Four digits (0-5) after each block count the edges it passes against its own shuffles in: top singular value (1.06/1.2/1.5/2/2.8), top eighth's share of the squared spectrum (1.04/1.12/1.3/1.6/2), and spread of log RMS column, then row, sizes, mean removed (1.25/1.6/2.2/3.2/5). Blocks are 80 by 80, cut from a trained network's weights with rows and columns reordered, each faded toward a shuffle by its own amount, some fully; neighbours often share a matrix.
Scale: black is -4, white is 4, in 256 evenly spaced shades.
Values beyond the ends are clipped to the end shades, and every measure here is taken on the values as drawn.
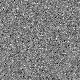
0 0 0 0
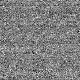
2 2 1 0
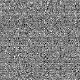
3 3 3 1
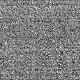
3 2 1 0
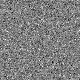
0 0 0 0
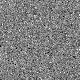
0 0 0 0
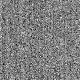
2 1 0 0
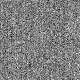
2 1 0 0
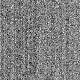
3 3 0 1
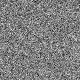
0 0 0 0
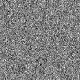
3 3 1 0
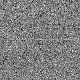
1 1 0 0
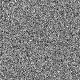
0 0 0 0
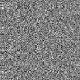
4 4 2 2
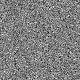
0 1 0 0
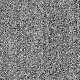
2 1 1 0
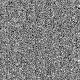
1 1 0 0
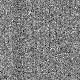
2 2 0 0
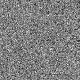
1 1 0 0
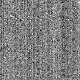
3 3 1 2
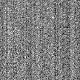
3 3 1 2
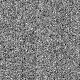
1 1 0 0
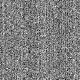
3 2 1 1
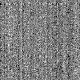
3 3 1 2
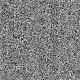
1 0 0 0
